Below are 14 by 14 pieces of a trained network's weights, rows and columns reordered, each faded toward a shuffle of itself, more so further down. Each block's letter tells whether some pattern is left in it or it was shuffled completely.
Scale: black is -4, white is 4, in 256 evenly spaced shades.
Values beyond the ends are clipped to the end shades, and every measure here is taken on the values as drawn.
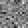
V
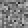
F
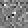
F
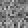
F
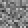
F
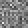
V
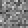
F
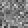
F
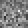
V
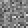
V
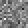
V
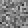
V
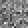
V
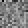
V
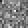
F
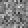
F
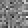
F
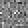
F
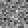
F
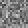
V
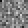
F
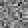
V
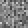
F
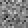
F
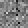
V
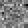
V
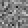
F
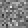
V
